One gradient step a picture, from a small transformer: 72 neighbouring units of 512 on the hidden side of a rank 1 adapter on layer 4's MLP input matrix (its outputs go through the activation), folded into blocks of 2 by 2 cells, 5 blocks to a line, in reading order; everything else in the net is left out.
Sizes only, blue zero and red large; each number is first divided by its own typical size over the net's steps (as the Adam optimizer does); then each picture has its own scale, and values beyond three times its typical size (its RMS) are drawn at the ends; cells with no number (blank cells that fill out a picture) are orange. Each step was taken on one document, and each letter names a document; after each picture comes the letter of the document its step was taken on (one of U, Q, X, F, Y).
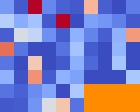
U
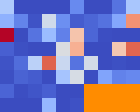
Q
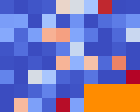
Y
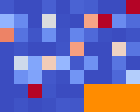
Q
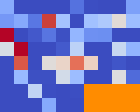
Q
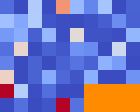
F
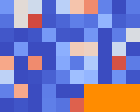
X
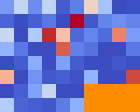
Y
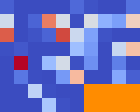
Q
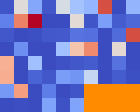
X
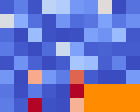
U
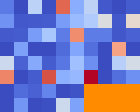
X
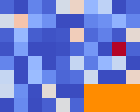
F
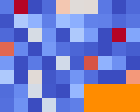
U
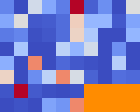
X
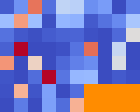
X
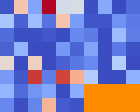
U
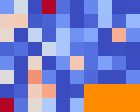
Y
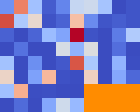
X
